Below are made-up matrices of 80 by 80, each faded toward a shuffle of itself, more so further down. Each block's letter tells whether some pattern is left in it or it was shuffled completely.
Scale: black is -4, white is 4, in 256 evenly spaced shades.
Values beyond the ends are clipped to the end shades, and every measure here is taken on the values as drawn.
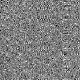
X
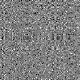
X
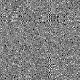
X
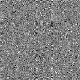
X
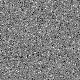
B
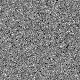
B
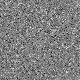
B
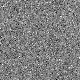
B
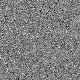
B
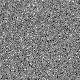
B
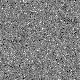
B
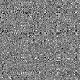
X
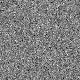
B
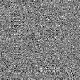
X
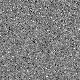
B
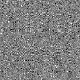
X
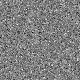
B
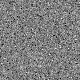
B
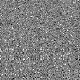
X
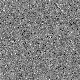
B
